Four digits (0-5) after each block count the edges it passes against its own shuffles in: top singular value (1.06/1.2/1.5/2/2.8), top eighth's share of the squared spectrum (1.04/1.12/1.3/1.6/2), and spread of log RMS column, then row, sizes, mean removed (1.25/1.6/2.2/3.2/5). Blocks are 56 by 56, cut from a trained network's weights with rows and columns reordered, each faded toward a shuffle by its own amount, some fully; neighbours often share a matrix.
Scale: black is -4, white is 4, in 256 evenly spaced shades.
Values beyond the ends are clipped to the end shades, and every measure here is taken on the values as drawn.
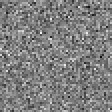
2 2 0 1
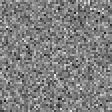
0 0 0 0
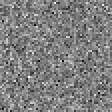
0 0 0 0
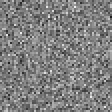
0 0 0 0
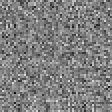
3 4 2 1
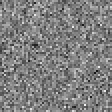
0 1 0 0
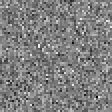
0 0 0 0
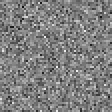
0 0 0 0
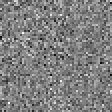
2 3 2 2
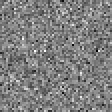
0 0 0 0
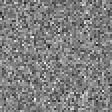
1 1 0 0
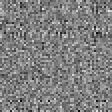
3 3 1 2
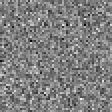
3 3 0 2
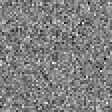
2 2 0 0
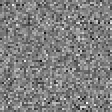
3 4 1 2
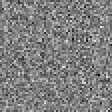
3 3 1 1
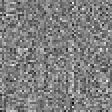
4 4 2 2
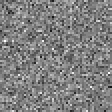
1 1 0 0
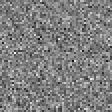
2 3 0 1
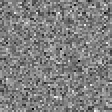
1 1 0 0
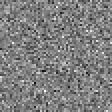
0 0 0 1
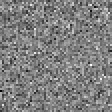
0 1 0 0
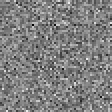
1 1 0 0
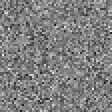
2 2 0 1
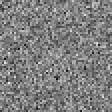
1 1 0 0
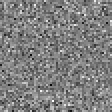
1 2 0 1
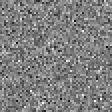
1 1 0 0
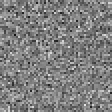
3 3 1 1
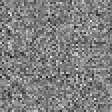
3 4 1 2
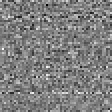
3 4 1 3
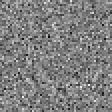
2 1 0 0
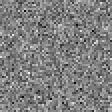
2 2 0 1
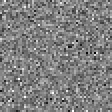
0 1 0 0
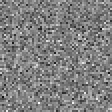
0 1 0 0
